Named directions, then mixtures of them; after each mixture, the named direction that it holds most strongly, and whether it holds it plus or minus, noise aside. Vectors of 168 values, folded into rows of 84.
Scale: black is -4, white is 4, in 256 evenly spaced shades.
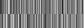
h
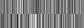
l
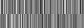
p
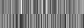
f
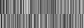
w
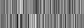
l, plus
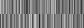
w, minus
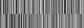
p, minus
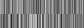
l, plus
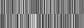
l, plus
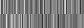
p, plus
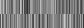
w, minus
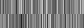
f, plus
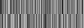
h, plus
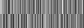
h, minus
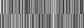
w, minus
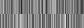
f, minus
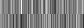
f, plus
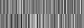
l, plus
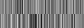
l, minus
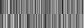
h, plus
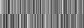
h, minus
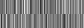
w, plus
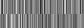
p, plus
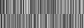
w, plus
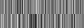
l, minus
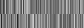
w, plus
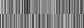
w, minus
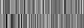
p, minus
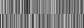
w, minus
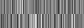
l, plus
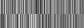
p, plus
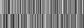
h, minus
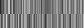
h, plus
